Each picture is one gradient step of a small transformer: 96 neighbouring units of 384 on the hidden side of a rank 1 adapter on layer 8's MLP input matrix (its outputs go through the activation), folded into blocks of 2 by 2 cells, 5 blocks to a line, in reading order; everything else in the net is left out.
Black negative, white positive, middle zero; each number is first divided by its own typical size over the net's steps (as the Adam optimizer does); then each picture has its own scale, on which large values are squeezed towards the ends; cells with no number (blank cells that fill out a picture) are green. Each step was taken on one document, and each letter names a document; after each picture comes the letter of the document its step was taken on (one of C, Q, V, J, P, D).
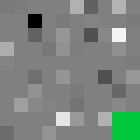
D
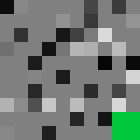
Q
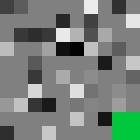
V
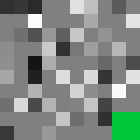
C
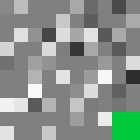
V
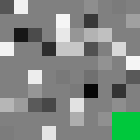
V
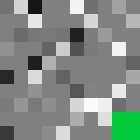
C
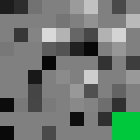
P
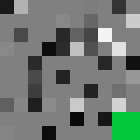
V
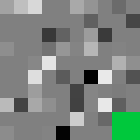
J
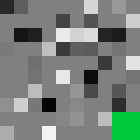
V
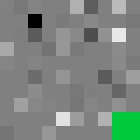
D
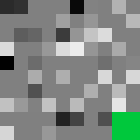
Q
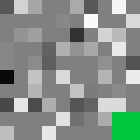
C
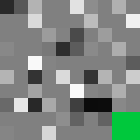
C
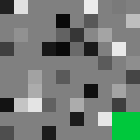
Q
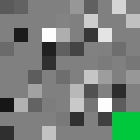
P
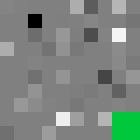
D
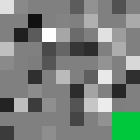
P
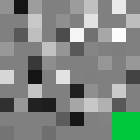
C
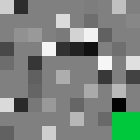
Q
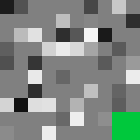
Q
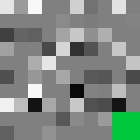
C
